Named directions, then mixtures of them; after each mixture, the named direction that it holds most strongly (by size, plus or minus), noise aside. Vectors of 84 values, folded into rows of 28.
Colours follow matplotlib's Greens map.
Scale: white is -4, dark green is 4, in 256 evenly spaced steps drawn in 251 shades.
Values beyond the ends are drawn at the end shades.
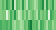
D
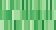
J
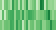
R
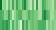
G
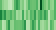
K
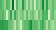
D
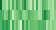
G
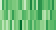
G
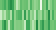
K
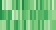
K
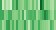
K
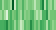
D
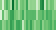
R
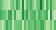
J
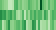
K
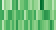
R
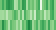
K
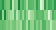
R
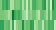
J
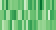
G
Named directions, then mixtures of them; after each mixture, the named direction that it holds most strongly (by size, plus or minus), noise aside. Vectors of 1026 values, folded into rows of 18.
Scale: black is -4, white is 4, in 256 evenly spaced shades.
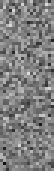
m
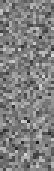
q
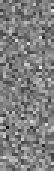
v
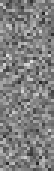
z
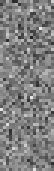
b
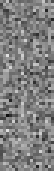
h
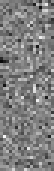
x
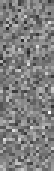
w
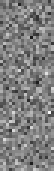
w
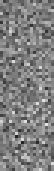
v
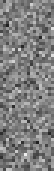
q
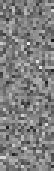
v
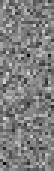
m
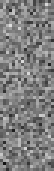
m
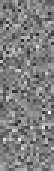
w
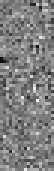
x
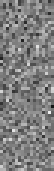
w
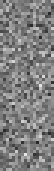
q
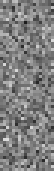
v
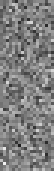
m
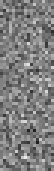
v
